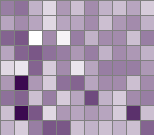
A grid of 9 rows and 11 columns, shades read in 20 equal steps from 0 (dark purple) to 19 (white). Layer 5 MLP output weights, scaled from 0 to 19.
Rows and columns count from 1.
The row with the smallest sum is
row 6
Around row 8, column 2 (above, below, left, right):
7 15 14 6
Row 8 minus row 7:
6 -7 -8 7 -4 0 6 -1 0 -7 5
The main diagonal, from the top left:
9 10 19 8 10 7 5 12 13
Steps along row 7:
down up down up down down up up down down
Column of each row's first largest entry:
4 4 3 8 2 4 5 4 2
